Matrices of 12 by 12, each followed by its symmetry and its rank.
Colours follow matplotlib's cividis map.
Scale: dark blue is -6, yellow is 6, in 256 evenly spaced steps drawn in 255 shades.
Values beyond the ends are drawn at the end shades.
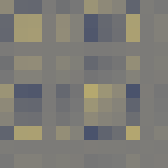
symmetric, rank one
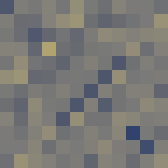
symmetric, full rank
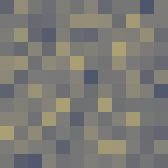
neither, full rank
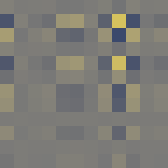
neither, rank one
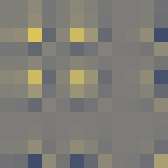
symmetric, rank one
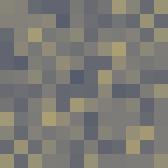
symmetric, full rank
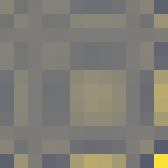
symmetric, rank one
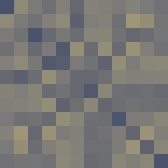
symmetric, full rank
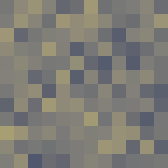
neither, full rank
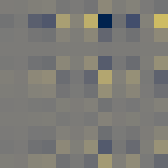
neither, rank one
